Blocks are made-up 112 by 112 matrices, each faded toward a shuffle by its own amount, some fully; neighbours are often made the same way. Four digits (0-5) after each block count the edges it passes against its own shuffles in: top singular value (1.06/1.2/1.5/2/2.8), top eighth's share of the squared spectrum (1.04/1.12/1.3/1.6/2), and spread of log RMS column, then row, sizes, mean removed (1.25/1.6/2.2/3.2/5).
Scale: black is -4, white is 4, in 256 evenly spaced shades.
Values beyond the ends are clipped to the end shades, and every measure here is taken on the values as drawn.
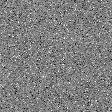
0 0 0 0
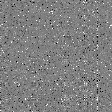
3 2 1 1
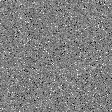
1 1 0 0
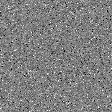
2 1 0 0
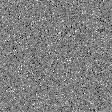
2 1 0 0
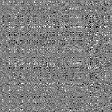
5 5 3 3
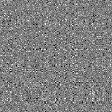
4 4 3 2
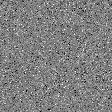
2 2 0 0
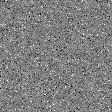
0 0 0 0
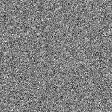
3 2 1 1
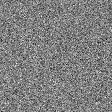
1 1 0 0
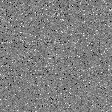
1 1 0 1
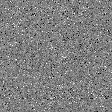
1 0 0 1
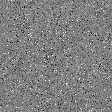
0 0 0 0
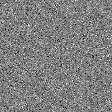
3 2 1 0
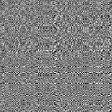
5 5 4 4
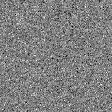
3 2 0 1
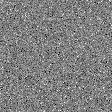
1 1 0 0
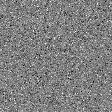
1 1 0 0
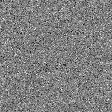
2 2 0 0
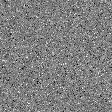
1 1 0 0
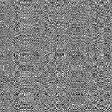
5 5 3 3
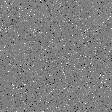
0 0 0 0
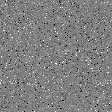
2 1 0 1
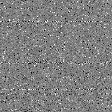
4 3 1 2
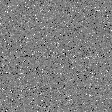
2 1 0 1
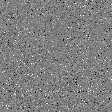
2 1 0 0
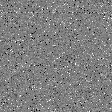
2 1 0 0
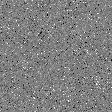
0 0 0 0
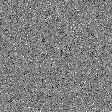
0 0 0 0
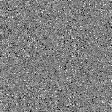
4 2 1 1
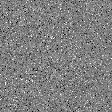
2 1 0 0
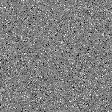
3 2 0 0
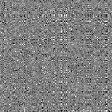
5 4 3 3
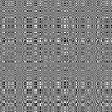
5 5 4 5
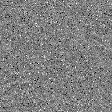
3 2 0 0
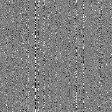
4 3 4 0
